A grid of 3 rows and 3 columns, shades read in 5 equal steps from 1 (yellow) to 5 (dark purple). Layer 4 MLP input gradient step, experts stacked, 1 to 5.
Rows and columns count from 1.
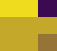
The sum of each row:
7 6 7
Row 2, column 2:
2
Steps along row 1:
same up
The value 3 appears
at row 3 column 3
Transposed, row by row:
1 2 2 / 1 2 2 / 5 2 3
